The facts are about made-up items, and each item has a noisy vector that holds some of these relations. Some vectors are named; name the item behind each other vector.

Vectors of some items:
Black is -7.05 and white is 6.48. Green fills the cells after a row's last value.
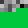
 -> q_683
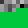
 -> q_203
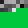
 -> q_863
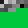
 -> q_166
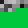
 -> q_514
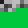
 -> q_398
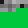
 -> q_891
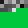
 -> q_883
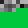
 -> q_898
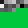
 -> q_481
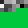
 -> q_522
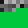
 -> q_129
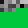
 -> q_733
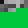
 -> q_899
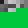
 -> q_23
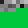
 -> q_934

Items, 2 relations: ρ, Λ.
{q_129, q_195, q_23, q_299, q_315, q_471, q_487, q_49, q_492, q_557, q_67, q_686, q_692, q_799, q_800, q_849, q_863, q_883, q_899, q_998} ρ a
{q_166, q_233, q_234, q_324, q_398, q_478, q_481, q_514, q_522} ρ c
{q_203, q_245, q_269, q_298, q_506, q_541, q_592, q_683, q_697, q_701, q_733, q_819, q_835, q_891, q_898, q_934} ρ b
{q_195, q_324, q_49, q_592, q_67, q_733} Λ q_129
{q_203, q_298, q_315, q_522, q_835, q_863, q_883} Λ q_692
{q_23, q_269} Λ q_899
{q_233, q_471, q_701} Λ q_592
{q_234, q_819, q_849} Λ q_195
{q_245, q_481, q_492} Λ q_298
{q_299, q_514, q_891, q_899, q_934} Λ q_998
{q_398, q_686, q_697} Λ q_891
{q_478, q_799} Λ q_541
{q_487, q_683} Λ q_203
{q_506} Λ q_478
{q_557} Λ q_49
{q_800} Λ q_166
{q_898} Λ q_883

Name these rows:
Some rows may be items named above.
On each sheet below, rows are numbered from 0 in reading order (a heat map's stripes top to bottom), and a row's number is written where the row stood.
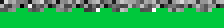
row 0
q_166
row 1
q_481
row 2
q_541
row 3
q_492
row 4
q_23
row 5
q_487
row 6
q_269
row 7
q_683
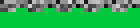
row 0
q_299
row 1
q_324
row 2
q_245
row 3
q_514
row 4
q_506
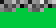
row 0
q_298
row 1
q_245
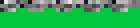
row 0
q_800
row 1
q_697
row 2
q_269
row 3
q_998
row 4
q_686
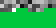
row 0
q_487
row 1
q_514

